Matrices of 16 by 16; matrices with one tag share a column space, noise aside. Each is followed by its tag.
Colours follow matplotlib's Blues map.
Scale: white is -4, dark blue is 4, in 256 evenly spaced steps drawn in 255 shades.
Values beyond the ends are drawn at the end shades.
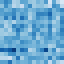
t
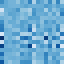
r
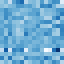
t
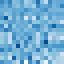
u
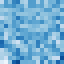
u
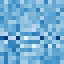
r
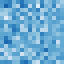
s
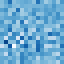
r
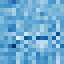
r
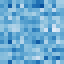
s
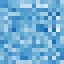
s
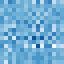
r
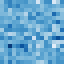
r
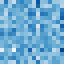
t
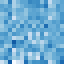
u
